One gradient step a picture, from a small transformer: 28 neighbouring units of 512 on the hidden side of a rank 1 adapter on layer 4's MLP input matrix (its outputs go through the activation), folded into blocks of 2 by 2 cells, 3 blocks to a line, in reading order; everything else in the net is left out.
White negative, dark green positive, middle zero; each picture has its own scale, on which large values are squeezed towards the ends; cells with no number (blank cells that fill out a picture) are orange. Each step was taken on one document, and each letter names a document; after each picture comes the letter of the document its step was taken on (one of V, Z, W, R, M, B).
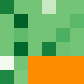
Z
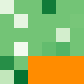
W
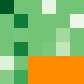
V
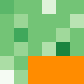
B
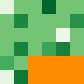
W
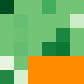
V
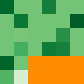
W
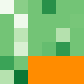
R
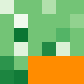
Z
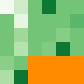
R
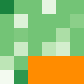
B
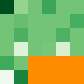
B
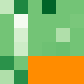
R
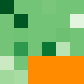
V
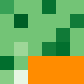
W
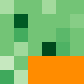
Z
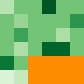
W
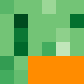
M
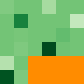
Z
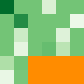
B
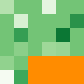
B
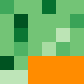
M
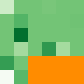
B
